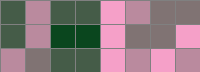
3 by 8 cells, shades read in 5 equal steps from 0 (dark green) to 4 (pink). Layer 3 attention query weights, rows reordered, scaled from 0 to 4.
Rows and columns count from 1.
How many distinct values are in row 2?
5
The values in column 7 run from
2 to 4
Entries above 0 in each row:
8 6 8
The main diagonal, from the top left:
1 3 1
